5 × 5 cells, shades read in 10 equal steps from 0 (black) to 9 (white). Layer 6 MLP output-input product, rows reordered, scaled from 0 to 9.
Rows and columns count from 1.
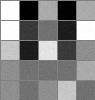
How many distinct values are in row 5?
3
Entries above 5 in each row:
3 2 2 1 1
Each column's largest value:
9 4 8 7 9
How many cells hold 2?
2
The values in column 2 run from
0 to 4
